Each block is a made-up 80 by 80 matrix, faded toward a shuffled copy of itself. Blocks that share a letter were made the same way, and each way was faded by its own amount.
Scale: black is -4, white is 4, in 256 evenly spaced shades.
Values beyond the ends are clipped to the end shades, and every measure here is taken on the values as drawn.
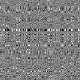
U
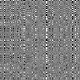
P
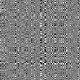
P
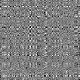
U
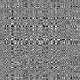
U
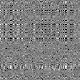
U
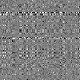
U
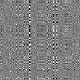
P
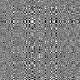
P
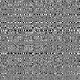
U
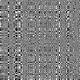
P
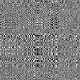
U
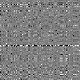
U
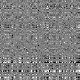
U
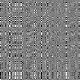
P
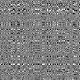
U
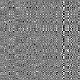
P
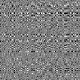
U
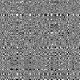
U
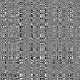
P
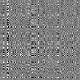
P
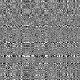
U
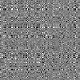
U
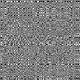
U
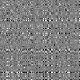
U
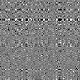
U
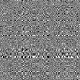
U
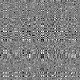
U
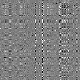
P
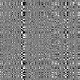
P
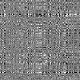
U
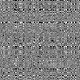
U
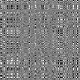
P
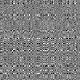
U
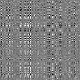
P
